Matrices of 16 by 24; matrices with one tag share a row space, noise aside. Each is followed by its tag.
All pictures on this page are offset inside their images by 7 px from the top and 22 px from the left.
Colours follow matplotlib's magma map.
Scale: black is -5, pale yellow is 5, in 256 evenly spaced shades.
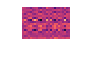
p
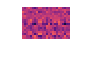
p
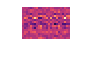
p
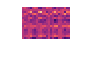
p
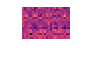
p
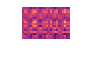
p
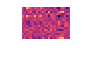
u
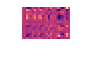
u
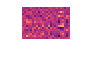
u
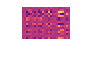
u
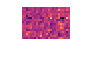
u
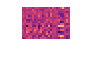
u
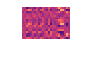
u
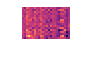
u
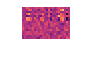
u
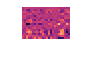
u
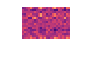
p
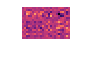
u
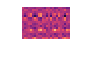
p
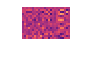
u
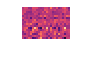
p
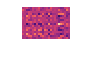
u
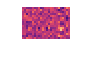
u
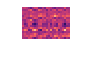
p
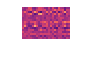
p
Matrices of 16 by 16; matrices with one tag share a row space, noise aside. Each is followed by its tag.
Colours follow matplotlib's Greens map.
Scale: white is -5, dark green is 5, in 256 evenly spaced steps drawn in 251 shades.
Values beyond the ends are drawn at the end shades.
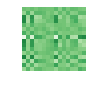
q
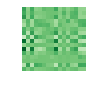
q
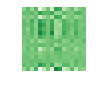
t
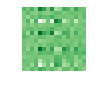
t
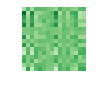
q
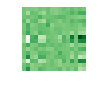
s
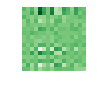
t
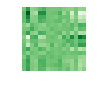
s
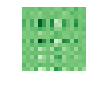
t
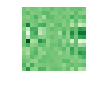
s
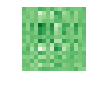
t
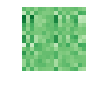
q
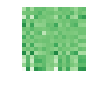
q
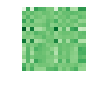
q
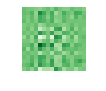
t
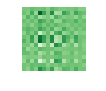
t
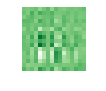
t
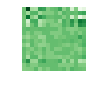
s
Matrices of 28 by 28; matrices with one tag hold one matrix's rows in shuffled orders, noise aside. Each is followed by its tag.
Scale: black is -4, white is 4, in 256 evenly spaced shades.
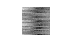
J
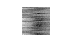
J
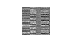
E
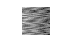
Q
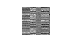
E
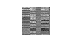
E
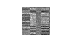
E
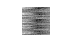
J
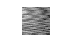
Q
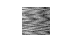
Q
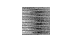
J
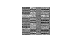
E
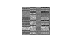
E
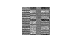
E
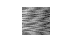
Q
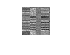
E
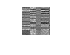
E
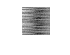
J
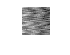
Q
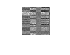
E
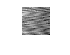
Q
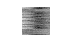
J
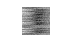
J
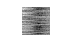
J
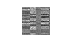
E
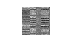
E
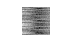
J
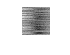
J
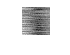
J
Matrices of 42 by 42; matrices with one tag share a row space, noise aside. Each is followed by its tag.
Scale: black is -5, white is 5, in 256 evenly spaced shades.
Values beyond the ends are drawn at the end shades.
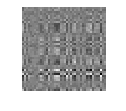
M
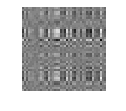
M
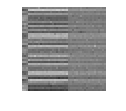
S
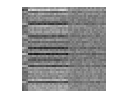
S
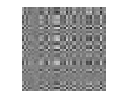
M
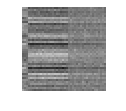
S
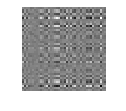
M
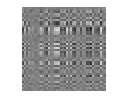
M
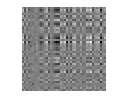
M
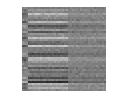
S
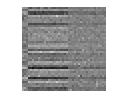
S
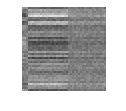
S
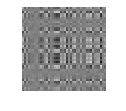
M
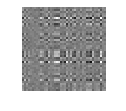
M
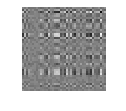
M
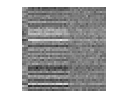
S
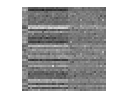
S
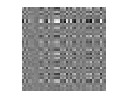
M
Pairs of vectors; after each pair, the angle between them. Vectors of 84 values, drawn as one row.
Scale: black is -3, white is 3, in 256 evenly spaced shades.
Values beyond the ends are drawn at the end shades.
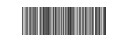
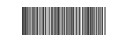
orthogonal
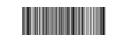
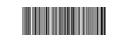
partly aligned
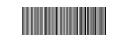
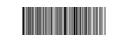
orthogonal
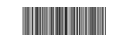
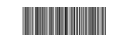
nearly parallel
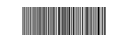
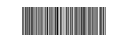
nearly opposite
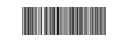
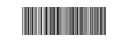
nearly parallel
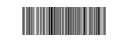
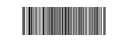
partly aligned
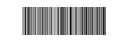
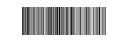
orthogonal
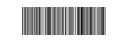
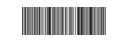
nearly parallel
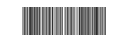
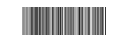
partly aligned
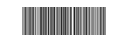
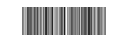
orthogonal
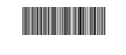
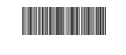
nearly opposite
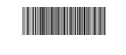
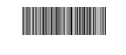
partly aligned
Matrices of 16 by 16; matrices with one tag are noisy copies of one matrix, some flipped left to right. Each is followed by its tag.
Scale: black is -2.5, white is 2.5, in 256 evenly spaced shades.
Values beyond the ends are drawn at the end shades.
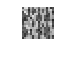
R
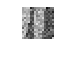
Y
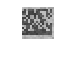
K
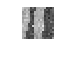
Y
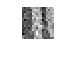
Y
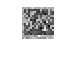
K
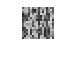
R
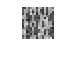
R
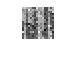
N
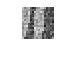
Y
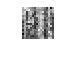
N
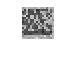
K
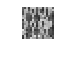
R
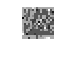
K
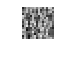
R
